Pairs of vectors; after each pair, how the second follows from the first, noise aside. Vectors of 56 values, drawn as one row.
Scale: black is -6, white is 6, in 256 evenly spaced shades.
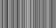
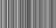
sign-scrambled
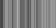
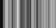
scaled up
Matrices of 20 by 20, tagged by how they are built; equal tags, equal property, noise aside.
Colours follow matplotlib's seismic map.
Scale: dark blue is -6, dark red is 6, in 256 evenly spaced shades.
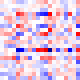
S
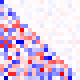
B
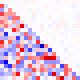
B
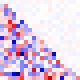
B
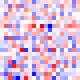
S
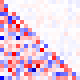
B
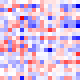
S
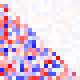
B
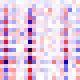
S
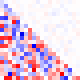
B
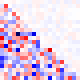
B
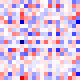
S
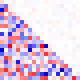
B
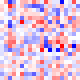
S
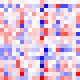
S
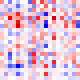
S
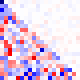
B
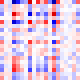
S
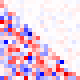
B
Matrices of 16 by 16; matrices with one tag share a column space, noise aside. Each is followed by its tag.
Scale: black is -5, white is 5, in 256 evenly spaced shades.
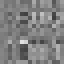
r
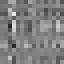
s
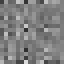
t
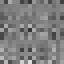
t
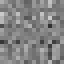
r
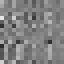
r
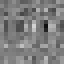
s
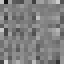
t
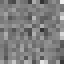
t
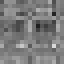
s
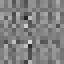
r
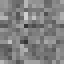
r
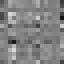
r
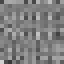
t
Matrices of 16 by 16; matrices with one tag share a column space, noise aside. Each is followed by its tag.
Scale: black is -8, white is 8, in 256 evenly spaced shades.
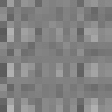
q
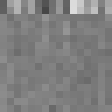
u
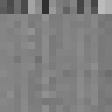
u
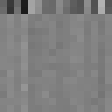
u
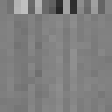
u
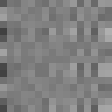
q
